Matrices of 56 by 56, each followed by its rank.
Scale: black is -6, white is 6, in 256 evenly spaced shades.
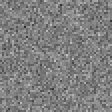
full rank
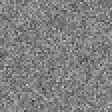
full rank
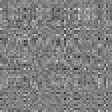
five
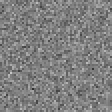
full rank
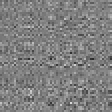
five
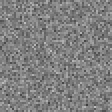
full rank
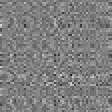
five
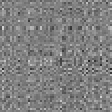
five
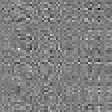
five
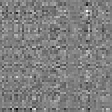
five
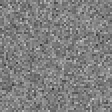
full rank
